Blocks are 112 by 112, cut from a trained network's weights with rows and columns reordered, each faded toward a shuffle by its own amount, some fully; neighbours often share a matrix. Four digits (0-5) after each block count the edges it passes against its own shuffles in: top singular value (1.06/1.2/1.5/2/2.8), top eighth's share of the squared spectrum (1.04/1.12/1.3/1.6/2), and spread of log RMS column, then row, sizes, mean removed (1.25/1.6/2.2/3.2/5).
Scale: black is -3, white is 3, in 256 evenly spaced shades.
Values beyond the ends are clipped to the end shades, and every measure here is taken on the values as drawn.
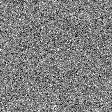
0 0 0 0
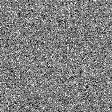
1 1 1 0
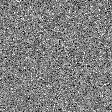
0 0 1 0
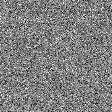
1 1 1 0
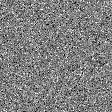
0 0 0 0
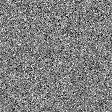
0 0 0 0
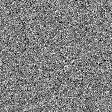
0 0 0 0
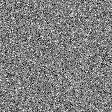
0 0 0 0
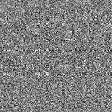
4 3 1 3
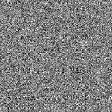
3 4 2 3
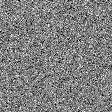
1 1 0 0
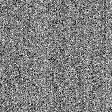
2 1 0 0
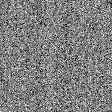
1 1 0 0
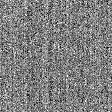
3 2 0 1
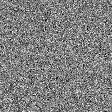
1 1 0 0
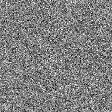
2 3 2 1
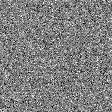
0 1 0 0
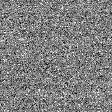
1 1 1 0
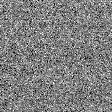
1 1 1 0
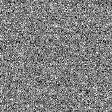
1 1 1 0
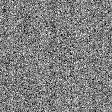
1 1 0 0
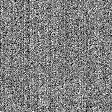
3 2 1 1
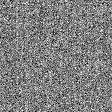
1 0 0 0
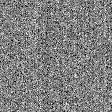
2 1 0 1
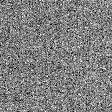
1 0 0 0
